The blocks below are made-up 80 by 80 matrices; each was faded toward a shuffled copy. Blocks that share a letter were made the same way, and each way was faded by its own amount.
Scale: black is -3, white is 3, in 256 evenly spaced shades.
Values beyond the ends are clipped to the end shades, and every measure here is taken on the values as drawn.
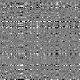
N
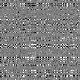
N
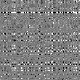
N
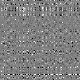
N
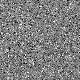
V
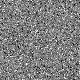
V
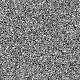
V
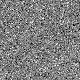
V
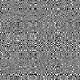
N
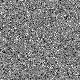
V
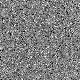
V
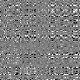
N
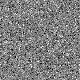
V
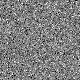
V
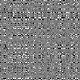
N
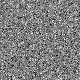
V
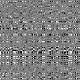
N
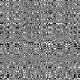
N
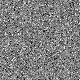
V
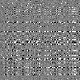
N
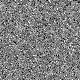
V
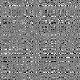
N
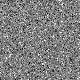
V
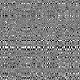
N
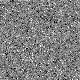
V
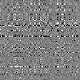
N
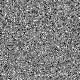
V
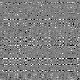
N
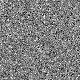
V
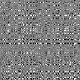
N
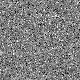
V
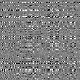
N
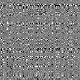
N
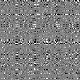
N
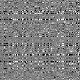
N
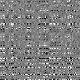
N
